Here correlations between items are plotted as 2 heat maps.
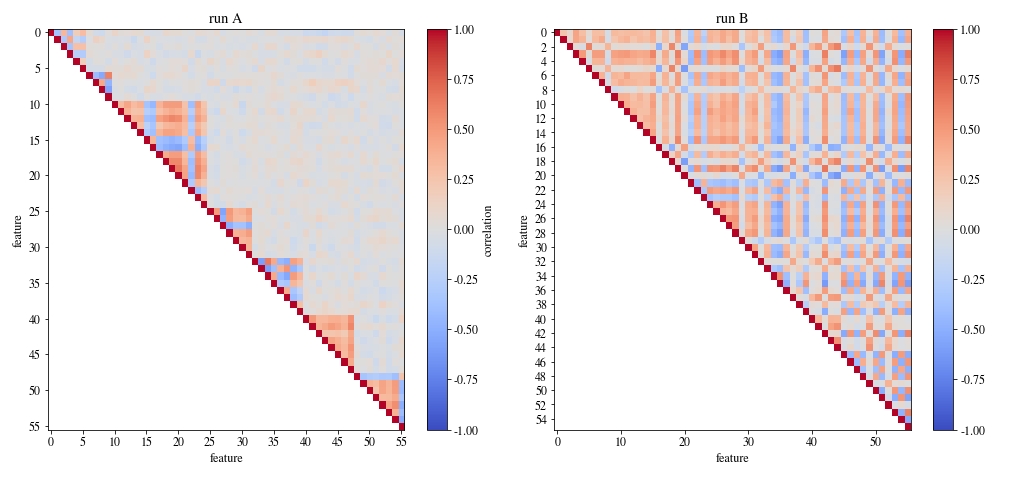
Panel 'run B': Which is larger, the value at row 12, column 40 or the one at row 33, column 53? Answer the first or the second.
the second
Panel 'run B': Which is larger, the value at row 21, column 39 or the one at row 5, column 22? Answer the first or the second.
the first
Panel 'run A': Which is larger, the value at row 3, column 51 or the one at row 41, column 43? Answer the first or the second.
the second
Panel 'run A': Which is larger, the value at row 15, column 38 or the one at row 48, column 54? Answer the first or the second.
the first
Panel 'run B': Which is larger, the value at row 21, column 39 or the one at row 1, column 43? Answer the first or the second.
the first
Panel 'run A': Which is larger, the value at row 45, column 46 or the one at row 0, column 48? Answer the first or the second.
the first
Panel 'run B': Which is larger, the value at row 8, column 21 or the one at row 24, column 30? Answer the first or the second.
the second
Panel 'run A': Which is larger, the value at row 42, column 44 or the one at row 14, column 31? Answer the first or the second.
the first
